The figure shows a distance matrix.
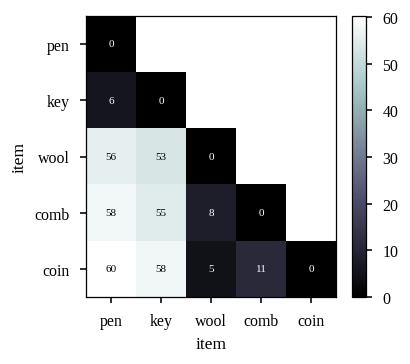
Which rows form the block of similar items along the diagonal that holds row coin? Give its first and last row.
wool to coin
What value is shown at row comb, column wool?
8
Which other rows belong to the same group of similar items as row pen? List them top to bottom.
key
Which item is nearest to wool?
coin
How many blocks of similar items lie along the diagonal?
2
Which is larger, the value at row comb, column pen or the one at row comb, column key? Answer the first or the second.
the first
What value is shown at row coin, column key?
58
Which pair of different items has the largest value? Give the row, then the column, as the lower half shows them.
coin, pen
